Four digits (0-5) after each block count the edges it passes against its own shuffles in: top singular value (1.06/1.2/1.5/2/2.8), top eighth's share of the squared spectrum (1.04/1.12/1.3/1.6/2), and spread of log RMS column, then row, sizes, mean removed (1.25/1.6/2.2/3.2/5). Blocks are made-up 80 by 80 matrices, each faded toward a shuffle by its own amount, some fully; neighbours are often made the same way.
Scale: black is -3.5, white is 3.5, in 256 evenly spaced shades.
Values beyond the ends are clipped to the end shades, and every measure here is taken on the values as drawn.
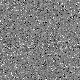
0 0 0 1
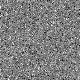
1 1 0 0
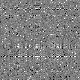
4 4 1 2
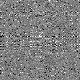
4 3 1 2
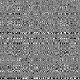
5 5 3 4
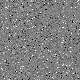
0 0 0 0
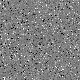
0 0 0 0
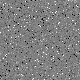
0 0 0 0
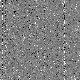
2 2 2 0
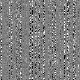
2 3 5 0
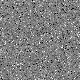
0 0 0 0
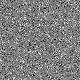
2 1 0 0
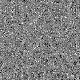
3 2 0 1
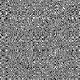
4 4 2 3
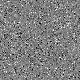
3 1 0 0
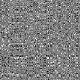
4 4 2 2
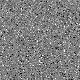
2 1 0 0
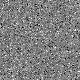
0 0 0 0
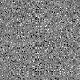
4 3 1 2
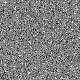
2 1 0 0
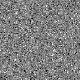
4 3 1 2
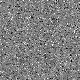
1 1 0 0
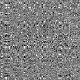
4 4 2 2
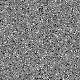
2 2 0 0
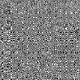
4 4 3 3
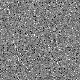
3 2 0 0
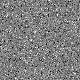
1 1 0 0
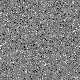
0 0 0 0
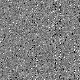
1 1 2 0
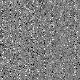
1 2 3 0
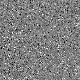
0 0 1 0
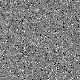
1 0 1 0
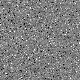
0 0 0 0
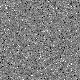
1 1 0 0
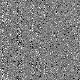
1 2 3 0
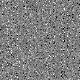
1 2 3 0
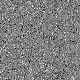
0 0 1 0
